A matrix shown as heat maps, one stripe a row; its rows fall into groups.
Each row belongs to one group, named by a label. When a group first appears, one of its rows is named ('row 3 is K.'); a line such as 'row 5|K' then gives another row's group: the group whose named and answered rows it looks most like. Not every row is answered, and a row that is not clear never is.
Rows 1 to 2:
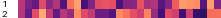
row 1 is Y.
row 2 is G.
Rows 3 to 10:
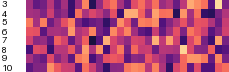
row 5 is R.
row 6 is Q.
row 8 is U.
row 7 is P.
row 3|Y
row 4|G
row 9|Y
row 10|G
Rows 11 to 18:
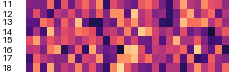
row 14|G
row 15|Q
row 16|G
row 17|U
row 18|Q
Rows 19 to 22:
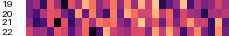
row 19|G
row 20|G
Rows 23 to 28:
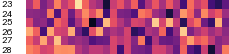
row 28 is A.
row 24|Y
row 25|P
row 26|A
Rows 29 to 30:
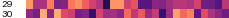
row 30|R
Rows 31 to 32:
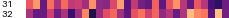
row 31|Q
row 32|Y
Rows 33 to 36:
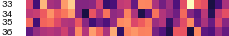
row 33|R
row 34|A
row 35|R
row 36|G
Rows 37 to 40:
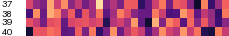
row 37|A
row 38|A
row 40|G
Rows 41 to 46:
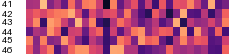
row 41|U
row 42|A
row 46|Q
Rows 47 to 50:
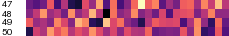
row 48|U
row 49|P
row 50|G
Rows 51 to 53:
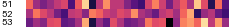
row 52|U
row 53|Y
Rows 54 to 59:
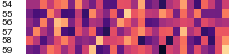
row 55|G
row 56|R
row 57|G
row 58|A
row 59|G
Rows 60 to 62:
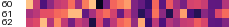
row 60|Q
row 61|A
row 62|R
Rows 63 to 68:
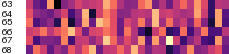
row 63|Y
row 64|P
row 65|P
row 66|A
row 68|U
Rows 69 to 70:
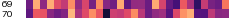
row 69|A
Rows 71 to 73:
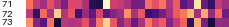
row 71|P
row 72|R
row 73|P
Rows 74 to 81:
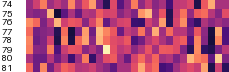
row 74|U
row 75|Y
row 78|P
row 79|P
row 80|Y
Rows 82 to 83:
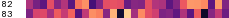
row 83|G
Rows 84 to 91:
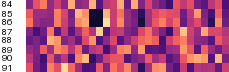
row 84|U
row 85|P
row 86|P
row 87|Y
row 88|G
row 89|R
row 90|Y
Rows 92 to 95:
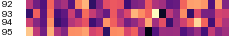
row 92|Y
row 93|G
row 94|Y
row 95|Q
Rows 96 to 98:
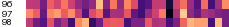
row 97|A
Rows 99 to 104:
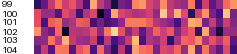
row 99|G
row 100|P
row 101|R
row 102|P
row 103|R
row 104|G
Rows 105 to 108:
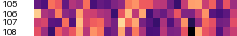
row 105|R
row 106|Q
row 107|Q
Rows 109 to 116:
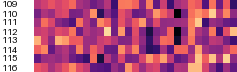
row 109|R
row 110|Y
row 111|U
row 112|A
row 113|A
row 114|Q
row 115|Y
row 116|R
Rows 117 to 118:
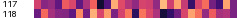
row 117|P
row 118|U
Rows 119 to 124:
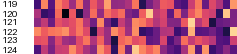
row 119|A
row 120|Y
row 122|A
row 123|Q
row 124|G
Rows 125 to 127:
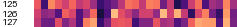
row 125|R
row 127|Y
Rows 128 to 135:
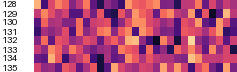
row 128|R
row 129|G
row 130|U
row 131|U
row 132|A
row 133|R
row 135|P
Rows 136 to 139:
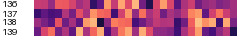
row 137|U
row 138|Y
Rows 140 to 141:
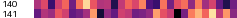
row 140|Q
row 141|Y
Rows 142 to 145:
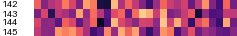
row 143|G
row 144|P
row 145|A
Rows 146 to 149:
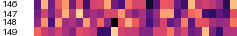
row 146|A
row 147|A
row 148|Q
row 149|P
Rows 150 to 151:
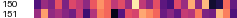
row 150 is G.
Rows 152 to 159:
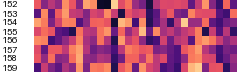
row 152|P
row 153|A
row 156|Q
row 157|R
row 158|R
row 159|U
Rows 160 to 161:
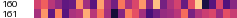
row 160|U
